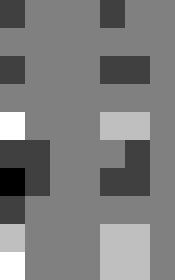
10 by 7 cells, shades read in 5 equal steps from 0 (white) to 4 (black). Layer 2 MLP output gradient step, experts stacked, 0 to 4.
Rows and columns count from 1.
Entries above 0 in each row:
7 7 7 7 6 7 7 7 7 6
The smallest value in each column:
0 2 2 2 1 1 2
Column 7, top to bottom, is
2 2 2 2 2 2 2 2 2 2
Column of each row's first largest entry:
1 1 1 1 2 1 1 1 2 2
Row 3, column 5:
3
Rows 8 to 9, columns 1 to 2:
3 2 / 1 2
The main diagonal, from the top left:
3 2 2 2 1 3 2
